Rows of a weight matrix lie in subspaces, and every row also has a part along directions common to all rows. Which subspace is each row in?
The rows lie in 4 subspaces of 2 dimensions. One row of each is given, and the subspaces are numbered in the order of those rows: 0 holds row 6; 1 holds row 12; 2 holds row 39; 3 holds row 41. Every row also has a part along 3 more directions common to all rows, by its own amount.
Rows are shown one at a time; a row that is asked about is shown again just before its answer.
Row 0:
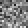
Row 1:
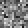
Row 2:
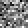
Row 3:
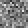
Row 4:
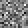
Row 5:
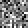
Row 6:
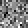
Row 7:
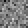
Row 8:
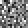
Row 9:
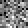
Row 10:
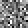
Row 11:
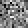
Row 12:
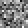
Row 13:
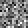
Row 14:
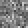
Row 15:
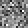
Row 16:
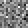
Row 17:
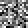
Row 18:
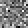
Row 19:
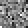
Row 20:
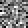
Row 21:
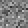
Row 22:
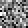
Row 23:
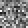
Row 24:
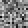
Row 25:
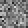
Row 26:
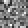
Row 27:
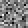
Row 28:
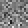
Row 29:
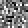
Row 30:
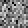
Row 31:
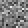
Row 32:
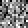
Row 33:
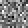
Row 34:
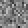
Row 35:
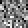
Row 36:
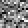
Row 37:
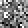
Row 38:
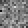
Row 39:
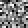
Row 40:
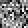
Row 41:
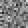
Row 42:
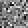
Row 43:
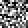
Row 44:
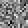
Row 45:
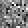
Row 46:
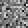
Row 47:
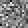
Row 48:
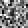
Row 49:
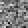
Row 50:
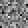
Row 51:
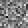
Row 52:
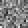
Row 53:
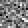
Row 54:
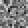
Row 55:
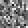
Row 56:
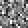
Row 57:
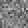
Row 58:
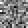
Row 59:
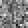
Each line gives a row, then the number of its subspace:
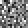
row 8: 3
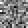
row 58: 2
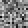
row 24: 0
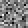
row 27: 0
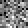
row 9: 1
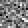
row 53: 1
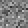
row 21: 1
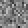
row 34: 3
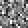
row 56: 3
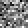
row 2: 1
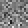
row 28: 0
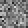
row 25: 2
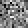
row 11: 1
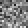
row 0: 3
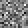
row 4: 0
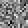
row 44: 0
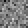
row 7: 2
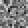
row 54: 3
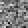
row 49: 2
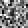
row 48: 3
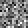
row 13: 2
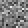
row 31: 1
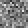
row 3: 1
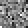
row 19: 3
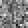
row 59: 0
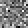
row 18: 2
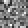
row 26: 3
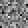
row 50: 3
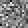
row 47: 1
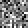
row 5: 0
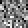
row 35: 3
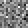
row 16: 1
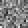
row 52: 0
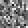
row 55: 3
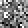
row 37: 0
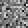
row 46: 2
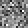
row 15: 1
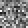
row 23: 2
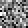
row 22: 2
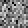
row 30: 2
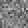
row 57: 1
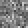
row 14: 3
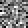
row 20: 2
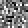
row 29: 3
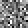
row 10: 0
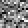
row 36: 1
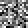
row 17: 2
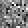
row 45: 3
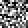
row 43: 3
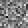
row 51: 1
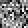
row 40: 1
